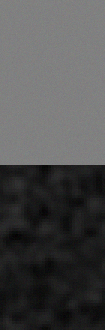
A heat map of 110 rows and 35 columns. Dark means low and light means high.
The table splits into 2 rows of 1 panel. Panel 1,1: middling, flat. Panel 2,1: very low, blotchy, faint in contrast.
